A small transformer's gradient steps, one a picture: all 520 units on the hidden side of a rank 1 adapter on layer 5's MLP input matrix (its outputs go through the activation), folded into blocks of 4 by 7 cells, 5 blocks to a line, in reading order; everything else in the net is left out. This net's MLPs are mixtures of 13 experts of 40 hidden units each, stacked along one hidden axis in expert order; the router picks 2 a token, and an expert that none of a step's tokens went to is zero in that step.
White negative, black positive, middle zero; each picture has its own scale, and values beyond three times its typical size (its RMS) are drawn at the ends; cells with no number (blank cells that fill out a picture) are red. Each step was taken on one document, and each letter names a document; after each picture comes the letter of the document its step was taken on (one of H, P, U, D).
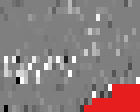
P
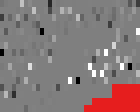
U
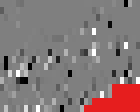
P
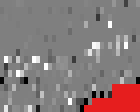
P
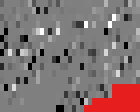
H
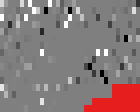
U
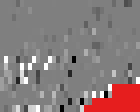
P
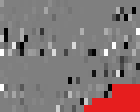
H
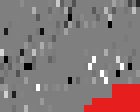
U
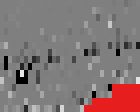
P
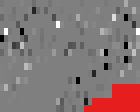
H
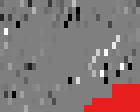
U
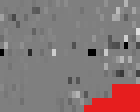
H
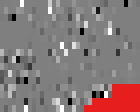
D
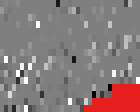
P
